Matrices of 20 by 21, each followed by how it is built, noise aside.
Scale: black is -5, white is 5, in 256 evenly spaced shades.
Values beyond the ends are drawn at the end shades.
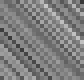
Toeplitz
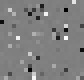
sparse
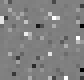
sparse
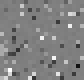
sparse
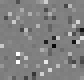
sparse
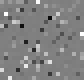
sparse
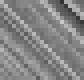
Toeplitz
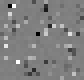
sparse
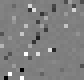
sparse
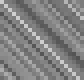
Toeplitz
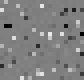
sparse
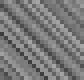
Toeplitz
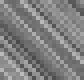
Toeplitz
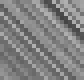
Toeplitz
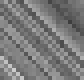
Toeplitz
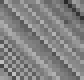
Toeplitz
